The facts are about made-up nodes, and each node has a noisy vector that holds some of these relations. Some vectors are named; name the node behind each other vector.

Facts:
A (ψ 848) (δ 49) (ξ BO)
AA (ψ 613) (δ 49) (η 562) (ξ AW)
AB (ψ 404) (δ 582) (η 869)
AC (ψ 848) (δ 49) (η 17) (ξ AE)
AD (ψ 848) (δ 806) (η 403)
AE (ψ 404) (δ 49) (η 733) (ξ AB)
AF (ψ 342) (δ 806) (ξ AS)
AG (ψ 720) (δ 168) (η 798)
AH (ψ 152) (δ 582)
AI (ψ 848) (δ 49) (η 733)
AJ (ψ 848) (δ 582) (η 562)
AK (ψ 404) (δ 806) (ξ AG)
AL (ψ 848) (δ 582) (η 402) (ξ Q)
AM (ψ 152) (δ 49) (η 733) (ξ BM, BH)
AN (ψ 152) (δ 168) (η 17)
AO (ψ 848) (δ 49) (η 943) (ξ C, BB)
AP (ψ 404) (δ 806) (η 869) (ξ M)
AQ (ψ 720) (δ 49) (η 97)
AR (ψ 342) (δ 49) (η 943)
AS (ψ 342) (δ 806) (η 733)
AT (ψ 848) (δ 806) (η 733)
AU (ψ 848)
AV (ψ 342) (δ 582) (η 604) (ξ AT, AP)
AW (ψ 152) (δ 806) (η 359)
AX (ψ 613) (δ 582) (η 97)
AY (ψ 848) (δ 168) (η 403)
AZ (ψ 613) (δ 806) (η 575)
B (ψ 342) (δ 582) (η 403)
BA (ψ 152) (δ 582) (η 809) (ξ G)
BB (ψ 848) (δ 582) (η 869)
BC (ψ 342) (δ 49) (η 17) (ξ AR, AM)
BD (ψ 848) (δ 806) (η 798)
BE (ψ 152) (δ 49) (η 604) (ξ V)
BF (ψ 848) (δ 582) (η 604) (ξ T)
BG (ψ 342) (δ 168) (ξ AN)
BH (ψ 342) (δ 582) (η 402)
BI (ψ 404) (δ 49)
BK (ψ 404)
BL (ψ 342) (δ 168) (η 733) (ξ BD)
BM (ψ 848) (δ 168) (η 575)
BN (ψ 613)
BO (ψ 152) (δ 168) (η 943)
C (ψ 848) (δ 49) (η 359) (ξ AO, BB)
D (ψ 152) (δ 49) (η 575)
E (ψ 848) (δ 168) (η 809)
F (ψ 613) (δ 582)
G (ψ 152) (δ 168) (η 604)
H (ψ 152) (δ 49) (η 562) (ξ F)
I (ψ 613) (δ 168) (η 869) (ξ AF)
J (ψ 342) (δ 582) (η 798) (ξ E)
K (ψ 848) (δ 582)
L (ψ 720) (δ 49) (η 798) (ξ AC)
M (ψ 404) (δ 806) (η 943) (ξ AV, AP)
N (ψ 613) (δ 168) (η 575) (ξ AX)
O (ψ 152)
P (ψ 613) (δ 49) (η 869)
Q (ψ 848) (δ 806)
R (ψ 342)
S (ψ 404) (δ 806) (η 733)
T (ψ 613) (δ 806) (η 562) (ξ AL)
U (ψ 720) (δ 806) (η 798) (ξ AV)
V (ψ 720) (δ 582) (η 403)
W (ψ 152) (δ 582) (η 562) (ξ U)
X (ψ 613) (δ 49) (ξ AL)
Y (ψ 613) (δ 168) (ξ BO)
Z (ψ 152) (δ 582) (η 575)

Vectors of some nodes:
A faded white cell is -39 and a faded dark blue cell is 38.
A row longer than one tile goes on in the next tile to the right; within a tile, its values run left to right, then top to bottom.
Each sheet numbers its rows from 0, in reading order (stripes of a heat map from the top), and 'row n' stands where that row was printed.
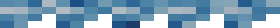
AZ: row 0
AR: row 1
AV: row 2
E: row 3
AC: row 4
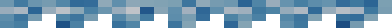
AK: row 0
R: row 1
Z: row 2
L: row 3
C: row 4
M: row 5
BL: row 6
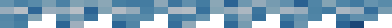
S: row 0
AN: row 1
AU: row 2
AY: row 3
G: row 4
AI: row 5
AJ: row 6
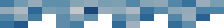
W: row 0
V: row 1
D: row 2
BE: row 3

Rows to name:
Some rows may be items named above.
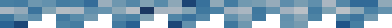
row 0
BF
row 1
AT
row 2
AB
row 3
BC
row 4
O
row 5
AW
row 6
R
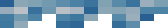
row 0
BO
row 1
B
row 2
BE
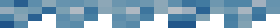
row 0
AA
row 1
U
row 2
U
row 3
J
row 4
AQ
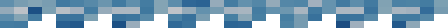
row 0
BA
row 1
BH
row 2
BM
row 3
AF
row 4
F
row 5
AQ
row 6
BM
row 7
E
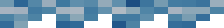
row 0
C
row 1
F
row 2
AR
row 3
T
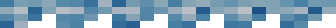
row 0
AN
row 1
AD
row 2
AX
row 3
AH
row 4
BA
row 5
BK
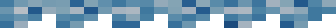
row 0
AG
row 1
AE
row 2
F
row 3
BI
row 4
N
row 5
AC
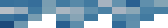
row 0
BG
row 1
BN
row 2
A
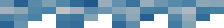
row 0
A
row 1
AS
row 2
H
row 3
AM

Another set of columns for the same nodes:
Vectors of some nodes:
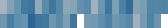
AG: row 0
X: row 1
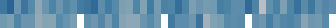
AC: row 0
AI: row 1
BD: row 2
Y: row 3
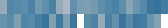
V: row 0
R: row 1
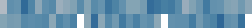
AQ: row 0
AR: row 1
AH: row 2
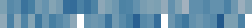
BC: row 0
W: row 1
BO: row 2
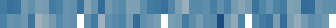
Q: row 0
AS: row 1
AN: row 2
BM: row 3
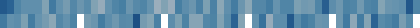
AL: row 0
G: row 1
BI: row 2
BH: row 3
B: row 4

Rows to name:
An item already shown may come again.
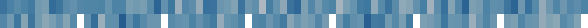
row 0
E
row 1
BH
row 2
F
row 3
AZ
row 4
AG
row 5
AA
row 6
AC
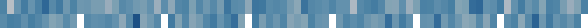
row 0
N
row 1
AW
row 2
BK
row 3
AU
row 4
D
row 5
AY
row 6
U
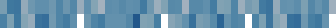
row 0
AB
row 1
BO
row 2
H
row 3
AB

